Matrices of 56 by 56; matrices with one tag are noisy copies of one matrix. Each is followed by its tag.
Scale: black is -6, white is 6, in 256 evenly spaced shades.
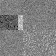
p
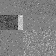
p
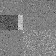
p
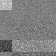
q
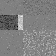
p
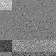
q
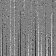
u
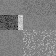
p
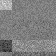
q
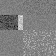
p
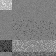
q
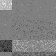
q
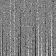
u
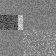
p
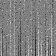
u
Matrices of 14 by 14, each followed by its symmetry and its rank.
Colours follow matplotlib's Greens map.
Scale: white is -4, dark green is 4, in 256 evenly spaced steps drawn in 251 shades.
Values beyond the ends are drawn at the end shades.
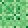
symmetric, rank three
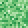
neither, full rank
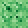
symmetric, rank three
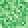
symmetric, full rank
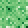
symmetric, rank three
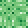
symmetric, rank two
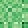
symmetric, rank two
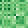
symmetric, rank two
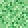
symmetric, full rank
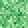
neither, full rank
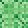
symmetric, rank three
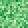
neither, full rank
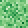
symmetric, full rank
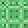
symmetric, rank two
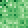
symmetric, rank three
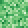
neither, full rank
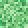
symmetric, full rank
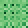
symmetric, rank two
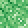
symmetric, full rank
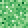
symmetric, full rank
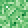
symmetric, full rank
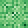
symmetric, rank three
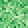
neither, full rank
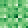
symmetric, rank two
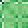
symmetric, rank two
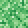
symmetric, full rank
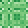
symmetric, rank two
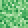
neither, full rank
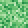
neither, full rank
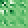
symmetric, rank three
